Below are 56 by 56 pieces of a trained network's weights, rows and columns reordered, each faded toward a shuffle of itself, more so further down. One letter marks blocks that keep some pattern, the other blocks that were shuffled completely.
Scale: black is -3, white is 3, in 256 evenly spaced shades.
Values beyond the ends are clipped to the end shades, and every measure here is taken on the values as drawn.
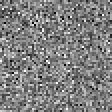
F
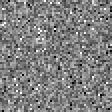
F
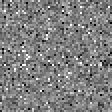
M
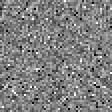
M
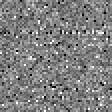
M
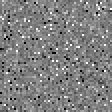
F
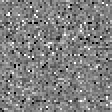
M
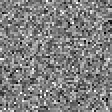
F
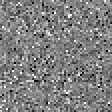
M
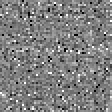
M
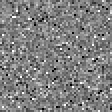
F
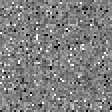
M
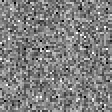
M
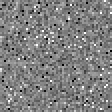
F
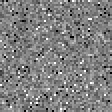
F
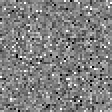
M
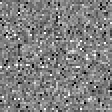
M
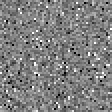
F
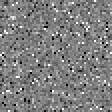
F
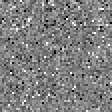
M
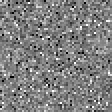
F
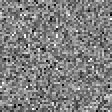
F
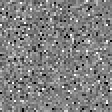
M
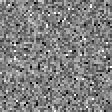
F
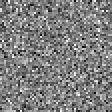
F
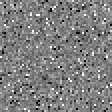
F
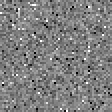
F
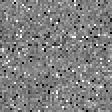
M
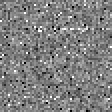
M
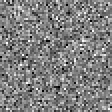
F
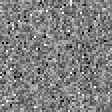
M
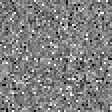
M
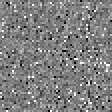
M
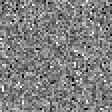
F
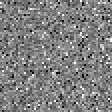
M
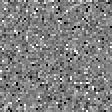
M
